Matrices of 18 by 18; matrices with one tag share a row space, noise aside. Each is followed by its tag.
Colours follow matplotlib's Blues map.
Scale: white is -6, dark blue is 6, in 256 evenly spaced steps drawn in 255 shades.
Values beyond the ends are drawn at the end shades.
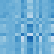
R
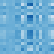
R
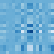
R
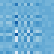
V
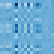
V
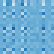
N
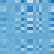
R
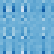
N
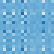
N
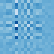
V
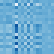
V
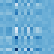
V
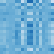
R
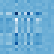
V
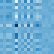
V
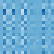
N
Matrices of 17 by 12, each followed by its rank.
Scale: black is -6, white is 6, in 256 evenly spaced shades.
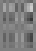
one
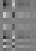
one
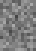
full rank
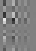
one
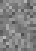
full rank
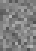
full rank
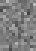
full rank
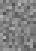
full rank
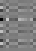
one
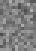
full rank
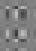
one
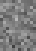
full rank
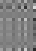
one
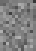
full rank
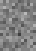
full rank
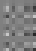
one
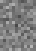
full rank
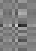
one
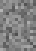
full rank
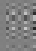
one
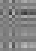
one
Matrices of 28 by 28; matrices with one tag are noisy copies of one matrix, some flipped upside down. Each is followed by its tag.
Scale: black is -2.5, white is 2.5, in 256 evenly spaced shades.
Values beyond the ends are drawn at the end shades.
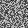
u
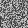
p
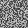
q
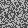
u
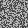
p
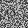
u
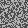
u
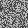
p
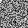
p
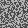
u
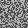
u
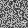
q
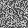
q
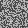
p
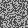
p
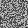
p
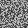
u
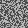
u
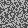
u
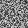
u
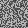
q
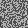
p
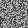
p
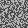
u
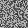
q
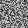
u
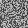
p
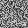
q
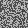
p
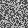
u
